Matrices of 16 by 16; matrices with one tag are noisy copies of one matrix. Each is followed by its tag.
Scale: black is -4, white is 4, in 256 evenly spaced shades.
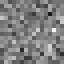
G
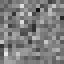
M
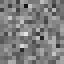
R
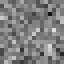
G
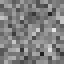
G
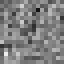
M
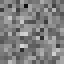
R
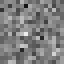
R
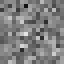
R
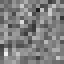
M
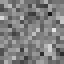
G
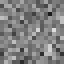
G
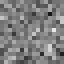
G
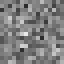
R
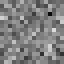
G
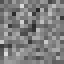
M
